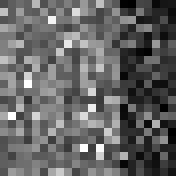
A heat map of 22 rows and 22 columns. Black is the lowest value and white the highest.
The middle left is the ninth with the highest average. The left part is higher, up to a seam about 70% of the way across. No row or column stands out.
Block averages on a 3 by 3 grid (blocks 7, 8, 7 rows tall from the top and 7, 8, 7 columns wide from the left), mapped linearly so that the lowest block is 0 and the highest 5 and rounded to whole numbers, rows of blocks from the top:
440 / 540 / 440
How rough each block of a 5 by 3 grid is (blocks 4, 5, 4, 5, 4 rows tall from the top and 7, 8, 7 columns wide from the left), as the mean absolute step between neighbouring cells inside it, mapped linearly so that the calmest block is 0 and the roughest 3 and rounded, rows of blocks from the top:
2 1 1 | 1 2 1 | 2 1 1 | 2 2 3 | 0 2 1
